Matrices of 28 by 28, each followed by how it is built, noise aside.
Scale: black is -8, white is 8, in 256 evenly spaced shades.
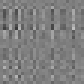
low rank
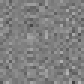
low rank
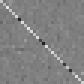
diagonal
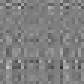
low rank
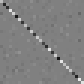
diagonal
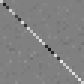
diagonal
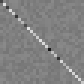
diagonal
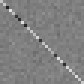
diagonal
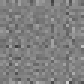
low rank
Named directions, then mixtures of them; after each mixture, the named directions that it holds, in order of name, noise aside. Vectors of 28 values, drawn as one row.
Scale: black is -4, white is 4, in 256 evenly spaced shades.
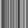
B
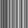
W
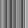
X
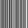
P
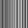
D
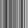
W, X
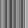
X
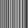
D, P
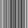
D, X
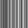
W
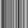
B, P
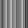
X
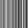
D, X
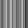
X
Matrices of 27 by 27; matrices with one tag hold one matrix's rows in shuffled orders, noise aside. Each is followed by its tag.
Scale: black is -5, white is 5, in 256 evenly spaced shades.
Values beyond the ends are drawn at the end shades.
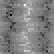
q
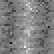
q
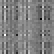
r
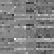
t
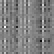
r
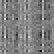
r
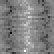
q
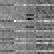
t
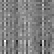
r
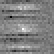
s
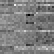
t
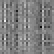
r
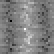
q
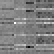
t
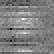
s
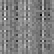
r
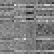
t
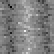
q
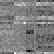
t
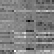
t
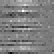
s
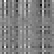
r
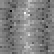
q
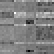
t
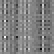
r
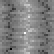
q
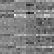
t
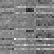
t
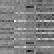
t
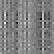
r
